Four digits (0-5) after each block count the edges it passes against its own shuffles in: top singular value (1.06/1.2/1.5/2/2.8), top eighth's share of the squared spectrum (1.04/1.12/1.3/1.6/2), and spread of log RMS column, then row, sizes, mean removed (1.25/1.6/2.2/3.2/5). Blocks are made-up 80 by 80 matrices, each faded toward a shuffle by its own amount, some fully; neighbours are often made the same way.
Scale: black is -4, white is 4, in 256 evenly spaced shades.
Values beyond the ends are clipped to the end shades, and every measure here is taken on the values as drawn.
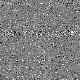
2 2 0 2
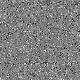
0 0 0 0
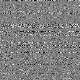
2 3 0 4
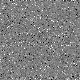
0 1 0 1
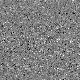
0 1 0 2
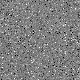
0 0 1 0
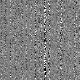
2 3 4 0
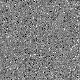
0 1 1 0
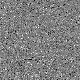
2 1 0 1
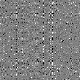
4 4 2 2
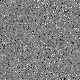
1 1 0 0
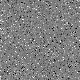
0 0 0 0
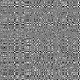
5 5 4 4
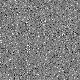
3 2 0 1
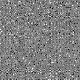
4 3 1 1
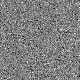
0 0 0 0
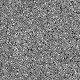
0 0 0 0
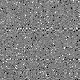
4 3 1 2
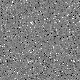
3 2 0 1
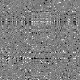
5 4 2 2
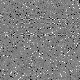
3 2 1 1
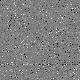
2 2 0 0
